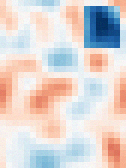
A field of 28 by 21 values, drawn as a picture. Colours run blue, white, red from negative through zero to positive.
In the top right lies a patch that is lower than the rest. The top right is the ninth with the lowest average. The top right is the roughest part. The bottom left is the calmest part. Neither half mirrors the other. The texture is blotchy. The values are skewed, with a long tail toward low values.
